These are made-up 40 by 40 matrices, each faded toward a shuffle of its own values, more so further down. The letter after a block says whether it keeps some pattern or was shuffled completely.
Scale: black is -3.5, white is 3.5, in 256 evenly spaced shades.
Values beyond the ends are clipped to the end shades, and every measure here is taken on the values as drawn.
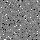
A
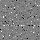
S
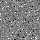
A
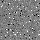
A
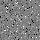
A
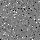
A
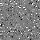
S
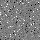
A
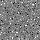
A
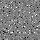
S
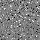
S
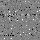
S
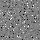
A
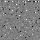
S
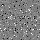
S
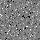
A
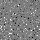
S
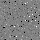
A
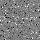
A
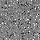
S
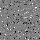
S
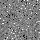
A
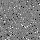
A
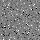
A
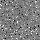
A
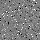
A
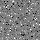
A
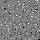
A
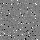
S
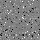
S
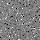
A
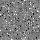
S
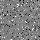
S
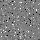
A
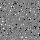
S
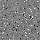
A
